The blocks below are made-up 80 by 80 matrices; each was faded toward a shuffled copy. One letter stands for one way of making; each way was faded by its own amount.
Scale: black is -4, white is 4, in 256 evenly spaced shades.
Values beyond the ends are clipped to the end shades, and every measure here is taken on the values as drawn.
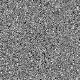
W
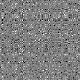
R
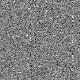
W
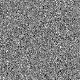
W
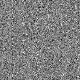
W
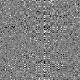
R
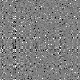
R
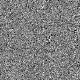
W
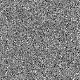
W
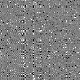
R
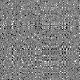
R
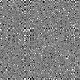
R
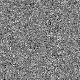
W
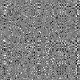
R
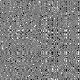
R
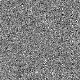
W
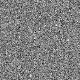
W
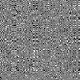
R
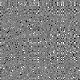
R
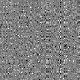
R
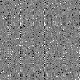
R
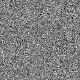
W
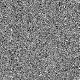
W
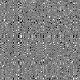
R
